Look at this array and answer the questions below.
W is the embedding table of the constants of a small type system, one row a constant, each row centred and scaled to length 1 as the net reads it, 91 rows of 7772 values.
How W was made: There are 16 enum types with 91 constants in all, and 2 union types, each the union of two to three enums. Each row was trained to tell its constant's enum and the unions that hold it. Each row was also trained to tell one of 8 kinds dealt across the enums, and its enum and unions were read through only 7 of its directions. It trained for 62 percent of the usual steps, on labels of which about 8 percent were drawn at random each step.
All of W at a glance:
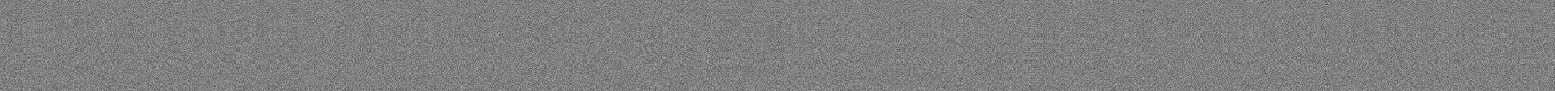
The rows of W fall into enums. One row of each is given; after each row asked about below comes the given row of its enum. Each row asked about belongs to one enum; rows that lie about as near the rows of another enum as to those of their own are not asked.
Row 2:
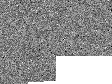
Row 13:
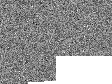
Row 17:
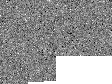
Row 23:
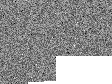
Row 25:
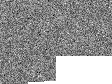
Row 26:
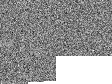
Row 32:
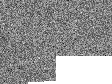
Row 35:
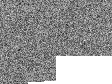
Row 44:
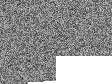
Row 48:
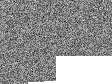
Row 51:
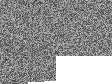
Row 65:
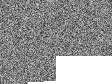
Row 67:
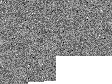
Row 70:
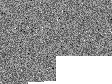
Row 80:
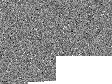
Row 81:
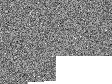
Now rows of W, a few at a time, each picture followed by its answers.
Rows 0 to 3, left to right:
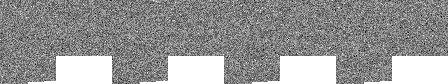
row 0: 80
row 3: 23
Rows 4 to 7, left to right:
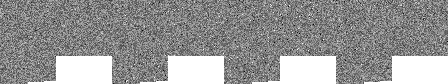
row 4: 80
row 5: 13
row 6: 17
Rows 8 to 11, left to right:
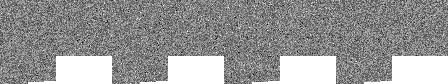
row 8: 17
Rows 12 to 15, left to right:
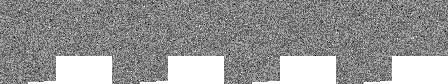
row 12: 2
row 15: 48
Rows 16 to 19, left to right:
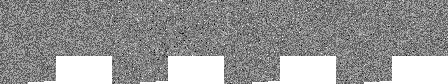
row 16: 80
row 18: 25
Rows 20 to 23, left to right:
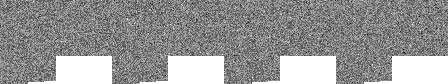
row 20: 13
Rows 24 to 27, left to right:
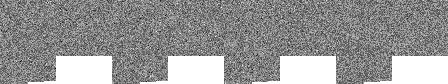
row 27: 51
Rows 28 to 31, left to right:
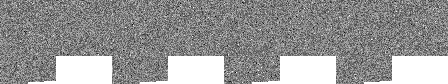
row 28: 13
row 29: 80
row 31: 65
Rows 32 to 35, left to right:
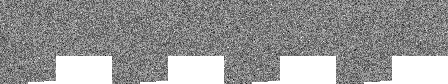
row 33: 25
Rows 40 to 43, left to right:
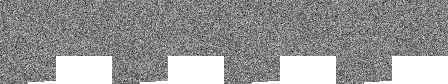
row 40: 32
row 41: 81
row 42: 32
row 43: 23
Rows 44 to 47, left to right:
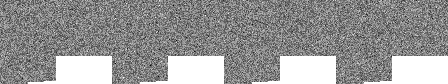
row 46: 65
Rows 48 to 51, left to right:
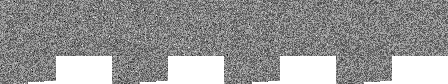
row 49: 51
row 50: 13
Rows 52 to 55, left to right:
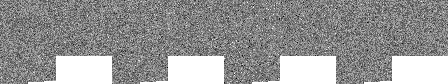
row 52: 35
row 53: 70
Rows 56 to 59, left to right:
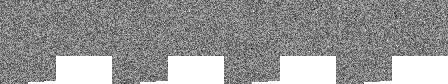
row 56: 65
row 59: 26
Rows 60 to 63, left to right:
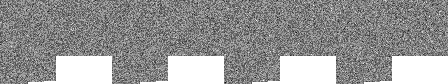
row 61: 23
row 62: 23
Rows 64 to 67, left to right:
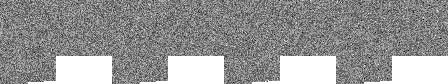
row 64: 51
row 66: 2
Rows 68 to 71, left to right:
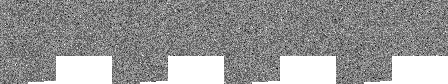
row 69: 48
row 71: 32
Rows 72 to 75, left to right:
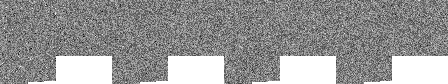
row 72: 25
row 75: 65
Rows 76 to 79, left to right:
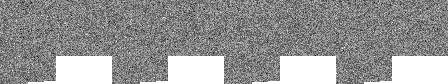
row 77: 17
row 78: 26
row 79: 17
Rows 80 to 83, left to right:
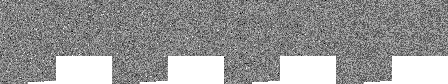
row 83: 2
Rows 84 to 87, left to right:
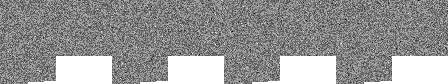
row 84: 80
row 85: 23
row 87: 13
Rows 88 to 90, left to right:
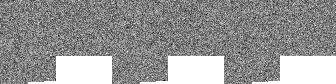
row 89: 65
